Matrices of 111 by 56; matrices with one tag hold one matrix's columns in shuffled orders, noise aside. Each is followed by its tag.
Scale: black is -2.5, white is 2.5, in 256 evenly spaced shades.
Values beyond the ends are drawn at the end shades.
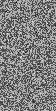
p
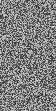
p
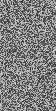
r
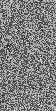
p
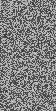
r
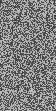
p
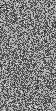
p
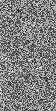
r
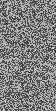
r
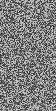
p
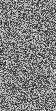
p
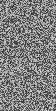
r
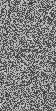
r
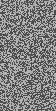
r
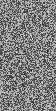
p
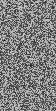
p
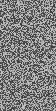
r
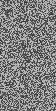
r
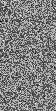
r
